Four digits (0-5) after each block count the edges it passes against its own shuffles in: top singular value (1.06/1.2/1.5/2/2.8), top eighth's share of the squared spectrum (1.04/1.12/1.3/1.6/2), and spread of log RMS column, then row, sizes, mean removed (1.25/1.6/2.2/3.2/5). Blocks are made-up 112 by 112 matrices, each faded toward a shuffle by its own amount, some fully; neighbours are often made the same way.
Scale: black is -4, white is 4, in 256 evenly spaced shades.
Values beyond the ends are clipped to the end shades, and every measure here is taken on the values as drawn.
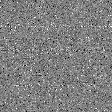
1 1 0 2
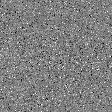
0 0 0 1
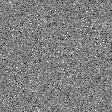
0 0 0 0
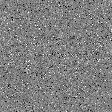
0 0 0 1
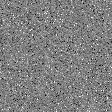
0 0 0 0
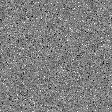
0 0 0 0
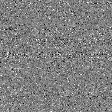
1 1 0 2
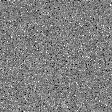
0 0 0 1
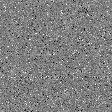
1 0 0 0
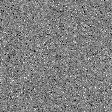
0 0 0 1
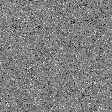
0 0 0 0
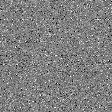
1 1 0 2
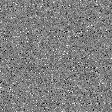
1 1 0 2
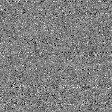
1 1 0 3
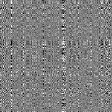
5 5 4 3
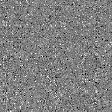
3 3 2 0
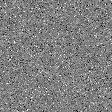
0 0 0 0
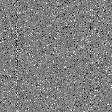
3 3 2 0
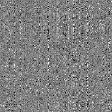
4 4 3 2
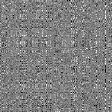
4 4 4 2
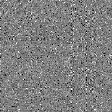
3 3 2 1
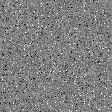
1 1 0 0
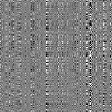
5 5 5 3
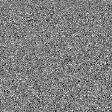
1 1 0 3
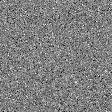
0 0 0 1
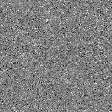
3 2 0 1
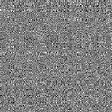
4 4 3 3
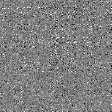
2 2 3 3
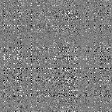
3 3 4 4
